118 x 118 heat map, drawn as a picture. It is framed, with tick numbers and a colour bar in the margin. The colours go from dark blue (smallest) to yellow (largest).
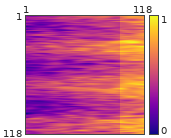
Seam: vertical, 80% of the way across, the right part higher. Average level on the scale: 50%. Slope: up to the right. Stripes: horizontal, repeating 3 times.
